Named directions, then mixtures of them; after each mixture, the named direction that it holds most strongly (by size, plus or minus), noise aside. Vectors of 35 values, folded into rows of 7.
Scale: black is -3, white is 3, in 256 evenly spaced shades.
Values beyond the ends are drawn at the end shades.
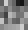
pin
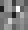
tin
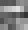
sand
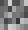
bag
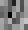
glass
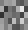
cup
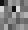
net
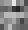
sand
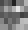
sand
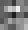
sand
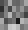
bag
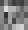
pin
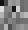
net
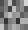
bag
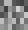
cup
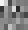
net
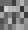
cup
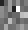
net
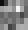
sand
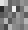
net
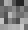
pin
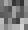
glass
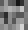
pin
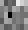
pin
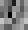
glass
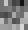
pin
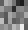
pin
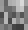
pin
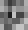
glass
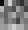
net
